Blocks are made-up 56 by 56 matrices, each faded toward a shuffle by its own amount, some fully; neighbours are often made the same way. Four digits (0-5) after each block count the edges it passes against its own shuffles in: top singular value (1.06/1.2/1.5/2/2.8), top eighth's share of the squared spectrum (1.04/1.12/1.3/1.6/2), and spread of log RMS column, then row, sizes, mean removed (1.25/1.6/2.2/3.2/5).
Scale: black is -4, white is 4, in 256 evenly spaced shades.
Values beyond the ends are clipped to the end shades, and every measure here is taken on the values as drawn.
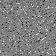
0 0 0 0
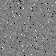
1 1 0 0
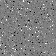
0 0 0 0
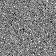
1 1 0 0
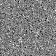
0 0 0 0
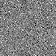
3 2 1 0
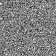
2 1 0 0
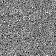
2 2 0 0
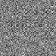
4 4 2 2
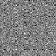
4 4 2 2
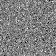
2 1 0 0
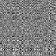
4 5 3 3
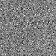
3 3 1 1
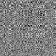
4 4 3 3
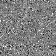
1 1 0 1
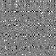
4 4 2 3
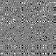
4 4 2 3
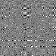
4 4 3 3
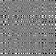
5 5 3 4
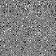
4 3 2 2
